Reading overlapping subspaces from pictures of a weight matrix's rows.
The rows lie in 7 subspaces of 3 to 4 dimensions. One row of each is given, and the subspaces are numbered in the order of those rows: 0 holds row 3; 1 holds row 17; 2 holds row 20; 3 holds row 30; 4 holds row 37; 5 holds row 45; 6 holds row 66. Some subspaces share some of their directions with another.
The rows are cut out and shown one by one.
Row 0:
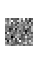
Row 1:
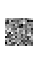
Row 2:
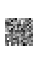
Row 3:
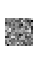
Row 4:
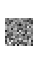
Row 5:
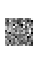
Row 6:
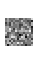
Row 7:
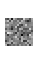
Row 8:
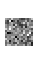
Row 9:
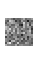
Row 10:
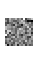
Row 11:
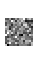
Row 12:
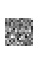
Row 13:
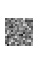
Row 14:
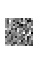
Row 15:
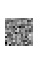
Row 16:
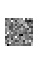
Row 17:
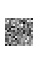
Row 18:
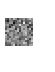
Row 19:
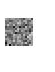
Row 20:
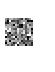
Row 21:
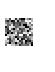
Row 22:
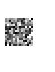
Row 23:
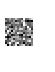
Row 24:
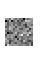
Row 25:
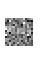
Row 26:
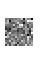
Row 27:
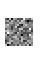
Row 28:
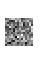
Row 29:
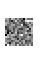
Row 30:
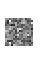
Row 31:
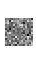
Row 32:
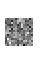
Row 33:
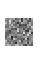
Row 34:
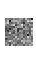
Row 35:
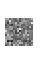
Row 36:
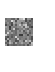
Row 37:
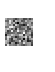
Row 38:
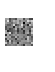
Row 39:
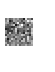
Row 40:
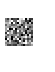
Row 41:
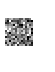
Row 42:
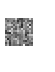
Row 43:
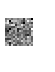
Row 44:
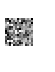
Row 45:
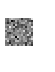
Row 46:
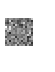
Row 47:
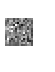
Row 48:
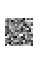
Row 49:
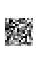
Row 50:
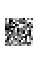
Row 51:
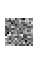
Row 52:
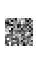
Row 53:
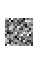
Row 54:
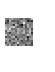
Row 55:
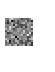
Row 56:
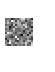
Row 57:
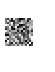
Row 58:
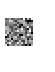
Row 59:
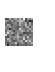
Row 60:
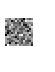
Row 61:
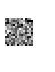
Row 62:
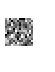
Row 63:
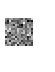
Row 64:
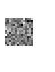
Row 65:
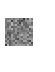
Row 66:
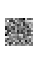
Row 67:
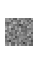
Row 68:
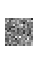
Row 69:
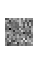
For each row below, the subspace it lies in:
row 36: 6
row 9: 5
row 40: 4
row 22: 2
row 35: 3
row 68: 1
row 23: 4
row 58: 0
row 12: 0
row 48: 0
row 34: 3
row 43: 3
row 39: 4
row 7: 6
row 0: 0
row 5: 2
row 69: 5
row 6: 0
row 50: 4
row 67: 3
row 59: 5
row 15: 2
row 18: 3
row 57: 6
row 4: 3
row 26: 0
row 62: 0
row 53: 6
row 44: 3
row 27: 6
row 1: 2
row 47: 4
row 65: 1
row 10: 5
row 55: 5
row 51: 1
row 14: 0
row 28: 5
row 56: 5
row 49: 4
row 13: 4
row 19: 2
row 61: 5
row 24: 6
